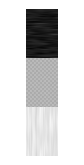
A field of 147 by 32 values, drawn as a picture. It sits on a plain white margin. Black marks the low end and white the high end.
The table splits into 3 rows of 1 panel. Panel 1,1: very low, streaked across, faint in contrast. Panel 2,1: high, checkered, faint in contrast. Panel 3,1: very high, streaked downward, faint in contrast.
